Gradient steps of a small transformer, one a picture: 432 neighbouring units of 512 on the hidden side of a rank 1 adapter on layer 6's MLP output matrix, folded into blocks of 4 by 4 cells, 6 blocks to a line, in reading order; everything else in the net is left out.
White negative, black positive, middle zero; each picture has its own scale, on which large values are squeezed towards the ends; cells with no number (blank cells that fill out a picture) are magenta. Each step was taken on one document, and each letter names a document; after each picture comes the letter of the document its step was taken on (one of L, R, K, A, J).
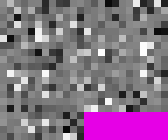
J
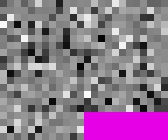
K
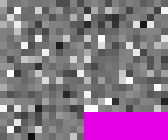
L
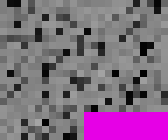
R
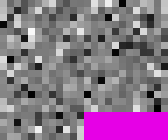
K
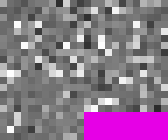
L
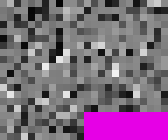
J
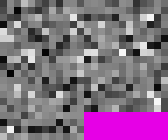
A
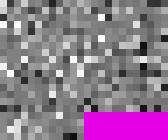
L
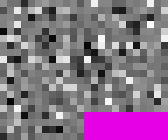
A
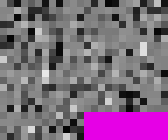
J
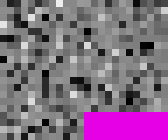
J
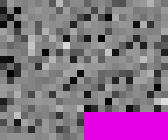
L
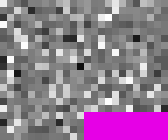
L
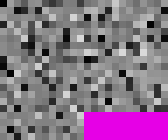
K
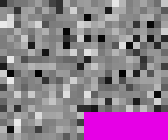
K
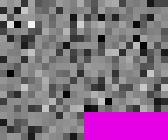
L
